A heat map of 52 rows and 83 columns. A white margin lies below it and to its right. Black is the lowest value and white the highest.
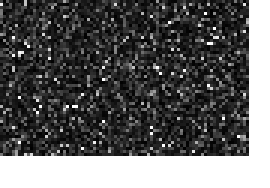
On average the colour sits 20% of the way up the scale. There is no overall slope. No row or column stands out. The values are skewed, with a long tail toward high values. Fine speckle covers the field. The halves do not mirror each other. There is no seam.
